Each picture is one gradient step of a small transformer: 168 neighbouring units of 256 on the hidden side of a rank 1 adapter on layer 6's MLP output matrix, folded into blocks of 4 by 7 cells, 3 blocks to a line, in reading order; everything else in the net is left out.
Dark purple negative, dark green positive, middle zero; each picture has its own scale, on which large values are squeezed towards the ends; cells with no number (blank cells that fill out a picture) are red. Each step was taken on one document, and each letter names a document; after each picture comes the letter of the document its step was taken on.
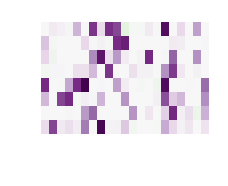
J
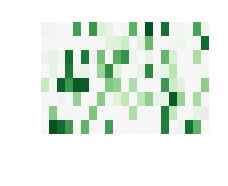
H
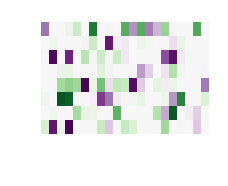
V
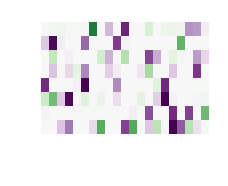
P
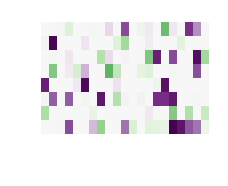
P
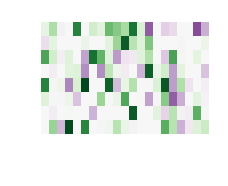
H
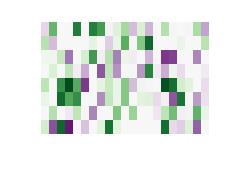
H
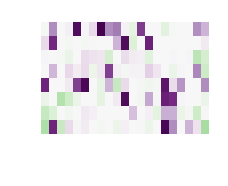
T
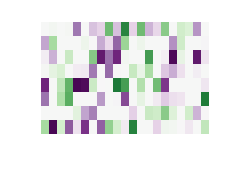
J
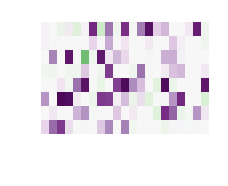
V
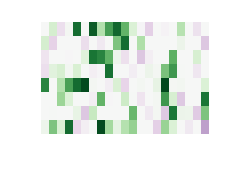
J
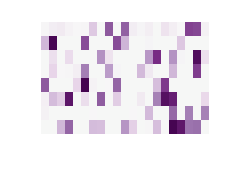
P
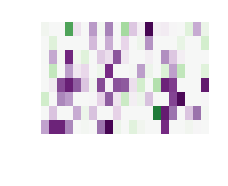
V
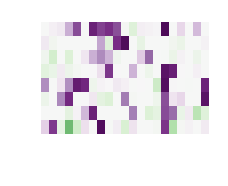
J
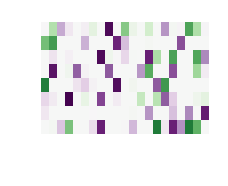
P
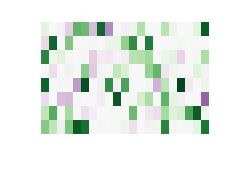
T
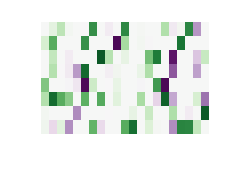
P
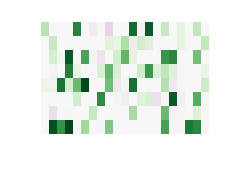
H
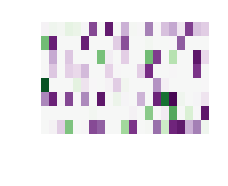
P
